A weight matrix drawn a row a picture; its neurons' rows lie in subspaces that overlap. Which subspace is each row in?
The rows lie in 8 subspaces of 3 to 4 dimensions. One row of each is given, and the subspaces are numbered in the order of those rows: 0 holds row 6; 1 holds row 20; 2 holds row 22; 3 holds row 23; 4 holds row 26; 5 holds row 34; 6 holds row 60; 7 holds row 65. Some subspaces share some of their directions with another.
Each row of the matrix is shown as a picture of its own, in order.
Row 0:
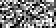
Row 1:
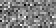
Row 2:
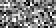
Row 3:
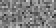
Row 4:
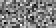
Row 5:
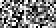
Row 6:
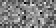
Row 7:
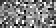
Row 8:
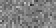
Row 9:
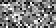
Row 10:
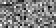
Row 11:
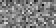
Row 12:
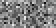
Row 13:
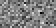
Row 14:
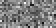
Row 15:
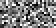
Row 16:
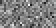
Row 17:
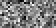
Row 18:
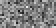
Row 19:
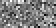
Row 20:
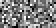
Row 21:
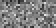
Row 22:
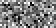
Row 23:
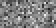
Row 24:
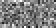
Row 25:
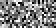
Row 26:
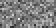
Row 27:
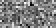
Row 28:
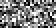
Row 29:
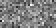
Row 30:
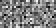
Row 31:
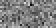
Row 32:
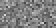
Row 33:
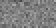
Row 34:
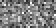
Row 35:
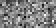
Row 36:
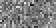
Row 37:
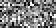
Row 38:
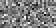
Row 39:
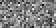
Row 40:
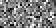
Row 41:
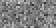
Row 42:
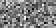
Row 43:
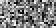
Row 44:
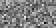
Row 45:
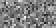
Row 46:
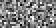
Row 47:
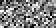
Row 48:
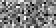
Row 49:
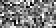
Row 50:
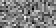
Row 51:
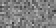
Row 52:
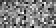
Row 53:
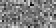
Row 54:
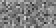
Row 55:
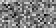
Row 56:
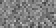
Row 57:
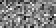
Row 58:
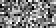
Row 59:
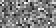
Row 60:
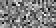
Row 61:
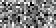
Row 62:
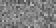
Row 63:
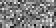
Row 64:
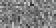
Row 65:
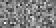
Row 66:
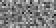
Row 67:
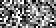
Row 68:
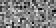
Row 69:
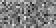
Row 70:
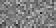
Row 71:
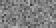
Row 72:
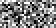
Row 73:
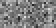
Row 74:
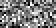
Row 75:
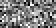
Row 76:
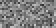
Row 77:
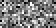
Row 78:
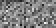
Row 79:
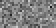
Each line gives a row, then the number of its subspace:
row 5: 1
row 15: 6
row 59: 3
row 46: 7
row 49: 0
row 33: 6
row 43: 0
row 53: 1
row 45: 4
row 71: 1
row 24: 6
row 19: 1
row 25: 6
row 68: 3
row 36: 5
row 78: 6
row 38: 6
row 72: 2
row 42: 2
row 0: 4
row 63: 4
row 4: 7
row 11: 5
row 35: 3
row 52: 0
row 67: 1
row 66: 5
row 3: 5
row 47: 7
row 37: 0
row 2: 2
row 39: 4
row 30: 5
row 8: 5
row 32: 7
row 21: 1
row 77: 3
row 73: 3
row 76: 4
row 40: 7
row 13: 0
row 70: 0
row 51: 3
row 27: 3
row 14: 7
